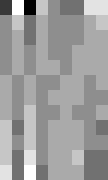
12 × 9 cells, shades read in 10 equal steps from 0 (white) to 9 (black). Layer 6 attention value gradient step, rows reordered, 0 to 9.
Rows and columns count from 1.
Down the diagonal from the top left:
7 2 5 3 3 3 3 4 5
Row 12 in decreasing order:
5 5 5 5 3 3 3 1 0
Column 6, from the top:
5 4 4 4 4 3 3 3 3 3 3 3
